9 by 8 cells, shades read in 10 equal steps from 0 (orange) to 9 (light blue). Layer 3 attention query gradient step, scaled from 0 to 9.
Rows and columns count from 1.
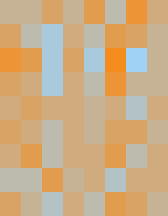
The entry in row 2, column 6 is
2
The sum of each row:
31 37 36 36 35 33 32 38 35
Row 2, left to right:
3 6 8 4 6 2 3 5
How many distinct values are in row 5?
4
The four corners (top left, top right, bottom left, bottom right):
5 4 3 5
